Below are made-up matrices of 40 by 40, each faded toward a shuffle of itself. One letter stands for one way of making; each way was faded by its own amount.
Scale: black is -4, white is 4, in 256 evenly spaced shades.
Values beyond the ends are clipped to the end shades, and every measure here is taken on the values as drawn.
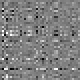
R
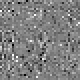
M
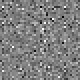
M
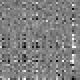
R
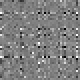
R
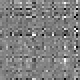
R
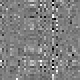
R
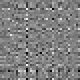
R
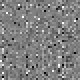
M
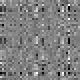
R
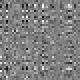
R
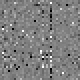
M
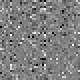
M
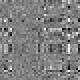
R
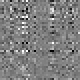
R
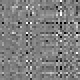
R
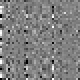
R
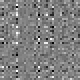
R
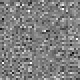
M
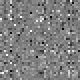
M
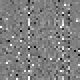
M
